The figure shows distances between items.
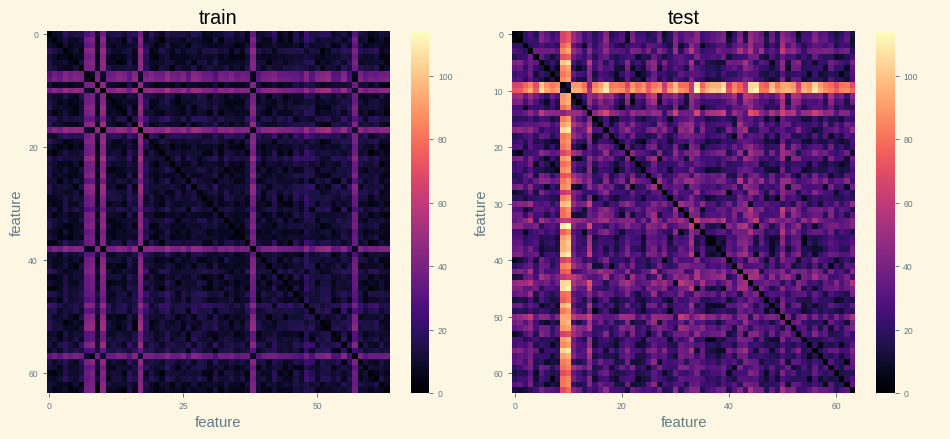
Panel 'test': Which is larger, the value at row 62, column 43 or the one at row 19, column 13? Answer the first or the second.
the first
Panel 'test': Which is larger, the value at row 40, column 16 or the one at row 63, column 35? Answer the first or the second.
the first
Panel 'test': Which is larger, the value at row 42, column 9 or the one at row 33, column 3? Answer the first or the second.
the first
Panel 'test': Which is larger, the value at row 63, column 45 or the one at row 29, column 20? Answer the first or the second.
the first
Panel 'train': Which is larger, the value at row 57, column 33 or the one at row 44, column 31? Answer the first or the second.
the first
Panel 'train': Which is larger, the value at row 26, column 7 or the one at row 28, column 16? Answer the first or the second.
the first
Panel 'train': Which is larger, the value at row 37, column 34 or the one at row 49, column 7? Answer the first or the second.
the second
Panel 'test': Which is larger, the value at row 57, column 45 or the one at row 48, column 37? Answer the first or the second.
the first
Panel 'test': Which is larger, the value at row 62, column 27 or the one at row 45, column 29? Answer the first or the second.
the second
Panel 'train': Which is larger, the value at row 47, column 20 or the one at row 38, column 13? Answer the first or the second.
the second
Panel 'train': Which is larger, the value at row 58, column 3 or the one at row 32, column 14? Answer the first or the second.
the first
